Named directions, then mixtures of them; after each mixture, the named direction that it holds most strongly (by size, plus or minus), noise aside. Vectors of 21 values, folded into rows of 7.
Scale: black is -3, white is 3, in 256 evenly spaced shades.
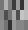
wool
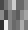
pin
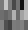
wool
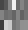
pin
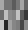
pin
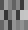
wool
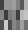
pin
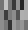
wool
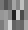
wool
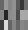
pin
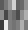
pin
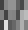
pin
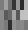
wool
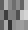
wool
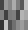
pin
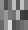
wool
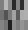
wool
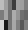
pin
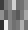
pin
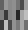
pin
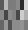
wool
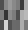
pin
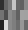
pin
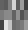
wool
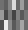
pin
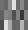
pin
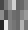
pin
